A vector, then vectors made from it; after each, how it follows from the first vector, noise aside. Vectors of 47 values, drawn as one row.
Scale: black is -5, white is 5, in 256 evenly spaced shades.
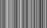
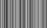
reversed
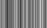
negated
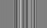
partly zeroed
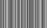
sign-scrambled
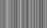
shrunk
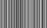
sign-scrambled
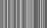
sign-scrambled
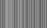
shrunk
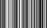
scaled up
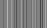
partly zeroed
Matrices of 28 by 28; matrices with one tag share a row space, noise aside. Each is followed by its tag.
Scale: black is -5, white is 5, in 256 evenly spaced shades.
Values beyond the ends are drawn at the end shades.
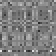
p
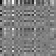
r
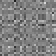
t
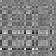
p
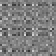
p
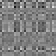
t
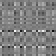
t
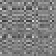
p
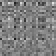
t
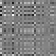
r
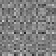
t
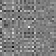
r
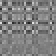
p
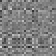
p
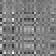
r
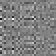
r
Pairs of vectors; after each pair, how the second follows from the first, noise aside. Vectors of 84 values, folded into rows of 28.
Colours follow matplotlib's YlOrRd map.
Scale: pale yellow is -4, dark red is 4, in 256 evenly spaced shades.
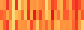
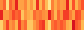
shuffled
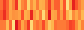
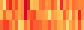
shuffled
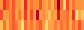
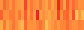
shrunk
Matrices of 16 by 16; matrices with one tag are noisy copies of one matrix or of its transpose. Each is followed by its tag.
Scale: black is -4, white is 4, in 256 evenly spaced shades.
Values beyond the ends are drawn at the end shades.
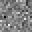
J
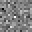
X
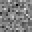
J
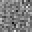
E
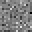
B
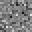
E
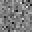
E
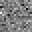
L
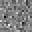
J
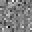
L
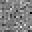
B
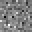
J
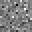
J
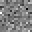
L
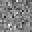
J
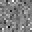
L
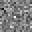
X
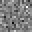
E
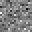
L
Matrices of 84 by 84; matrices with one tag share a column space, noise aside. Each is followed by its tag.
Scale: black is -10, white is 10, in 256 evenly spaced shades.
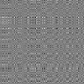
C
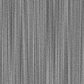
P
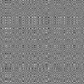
C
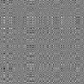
C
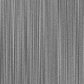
P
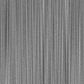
P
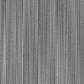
P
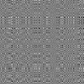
C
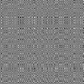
C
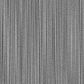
P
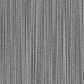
P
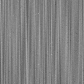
P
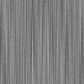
P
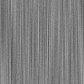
P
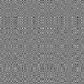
C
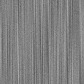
P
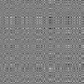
C
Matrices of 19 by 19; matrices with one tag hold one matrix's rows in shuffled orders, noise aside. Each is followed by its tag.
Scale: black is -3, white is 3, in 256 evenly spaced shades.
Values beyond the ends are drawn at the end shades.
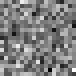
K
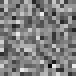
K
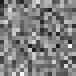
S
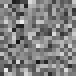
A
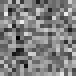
A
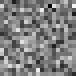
K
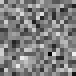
K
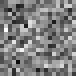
A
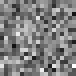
K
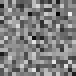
S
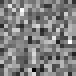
S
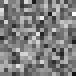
K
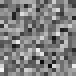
K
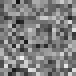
A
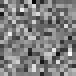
S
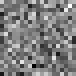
S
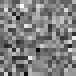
A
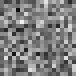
A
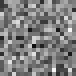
S
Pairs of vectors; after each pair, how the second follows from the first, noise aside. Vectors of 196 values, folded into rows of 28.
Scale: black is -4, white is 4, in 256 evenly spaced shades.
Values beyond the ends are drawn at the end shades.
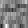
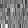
sign-scrambled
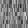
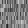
shuffled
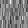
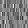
shuffled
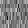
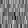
shuffled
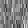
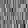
sign-scrambled
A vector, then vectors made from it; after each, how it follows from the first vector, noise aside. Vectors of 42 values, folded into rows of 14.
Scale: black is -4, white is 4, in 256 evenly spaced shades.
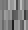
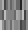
wrapped around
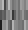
wrapped around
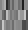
wrapped around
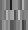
wrapped around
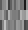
wrapped around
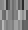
wrapped around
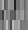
reversed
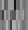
reversed
